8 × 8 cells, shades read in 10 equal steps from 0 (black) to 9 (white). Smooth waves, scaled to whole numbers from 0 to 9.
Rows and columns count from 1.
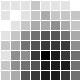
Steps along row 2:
up down down down up same same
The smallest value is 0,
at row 6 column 5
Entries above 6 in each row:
8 7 4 2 1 1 1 1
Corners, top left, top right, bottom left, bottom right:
8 9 7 4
